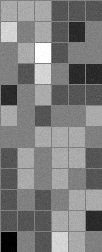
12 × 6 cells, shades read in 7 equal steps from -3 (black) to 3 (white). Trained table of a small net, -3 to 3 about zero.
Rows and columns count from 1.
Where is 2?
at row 2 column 1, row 4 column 3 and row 12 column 4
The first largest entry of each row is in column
1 1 3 3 3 1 3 2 2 5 4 4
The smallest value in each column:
-3 -1 -1 -1 -2 -2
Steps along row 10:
up down up up same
